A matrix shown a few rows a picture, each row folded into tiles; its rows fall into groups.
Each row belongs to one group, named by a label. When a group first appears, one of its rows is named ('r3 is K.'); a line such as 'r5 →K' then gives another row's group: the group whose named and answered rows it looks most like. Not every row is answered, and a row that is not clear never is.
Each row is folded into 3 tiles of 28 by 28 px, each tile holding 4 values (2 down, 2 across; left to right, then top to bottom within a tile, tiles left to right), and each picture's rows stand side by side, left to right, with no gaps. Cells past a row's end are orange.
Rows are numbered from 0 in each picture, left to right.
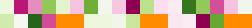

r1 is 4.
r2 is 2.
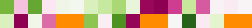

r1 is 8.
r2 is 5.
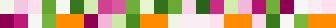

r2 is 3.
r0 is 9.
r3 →5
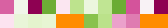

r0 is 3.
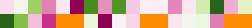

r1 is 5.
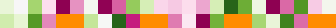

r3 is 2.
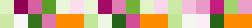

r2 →4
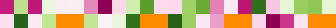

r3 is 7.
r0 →5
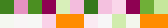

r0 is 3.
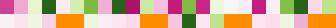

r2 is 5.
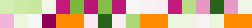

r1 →5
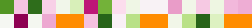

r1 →5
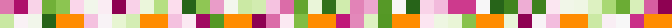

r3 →9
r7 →8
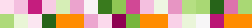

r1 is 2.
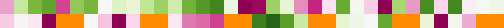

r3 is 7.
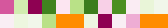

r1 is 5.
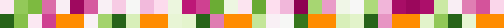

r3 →4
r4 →8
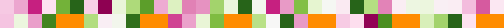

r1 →4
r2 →9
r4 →2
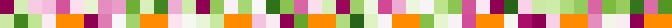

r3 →2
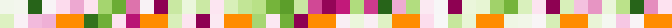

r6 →4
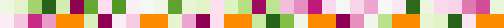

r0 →8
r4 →9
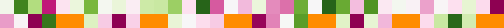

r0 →2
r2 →3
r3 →9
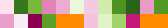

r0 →2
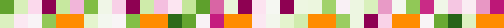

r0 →4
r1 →4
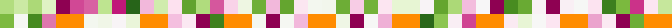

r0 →8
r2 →2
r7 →2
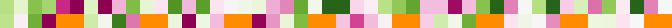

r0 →8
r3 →9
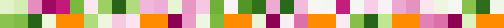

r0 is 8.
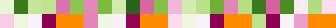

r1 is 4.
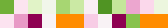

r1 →2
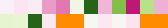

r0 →8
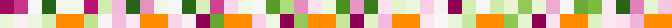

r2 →2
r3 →2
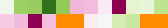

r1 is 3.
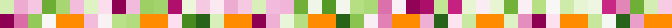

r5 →5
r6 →7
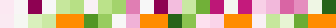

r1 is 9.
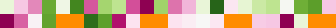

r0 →9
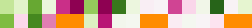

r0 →8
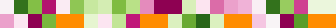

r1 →8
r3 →2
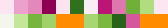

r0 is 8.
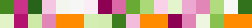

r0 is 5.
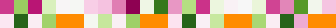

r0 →5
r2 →5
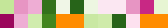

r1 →8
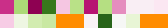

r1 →5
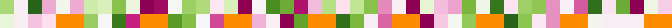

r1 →8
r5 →9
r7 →3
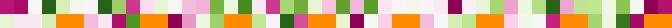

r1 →2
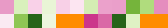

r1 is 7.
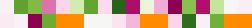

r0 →2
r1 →3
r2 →5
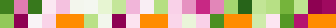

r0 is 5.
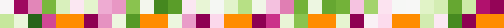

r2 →7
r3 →9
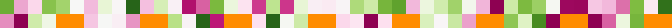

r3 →5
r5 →8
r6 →8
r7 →9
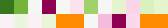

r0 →4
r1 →7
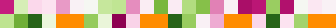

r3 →5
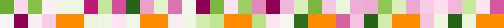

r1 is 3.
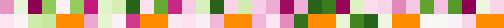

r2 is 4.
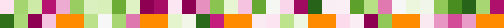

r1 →8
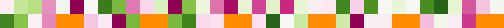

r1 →2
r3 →5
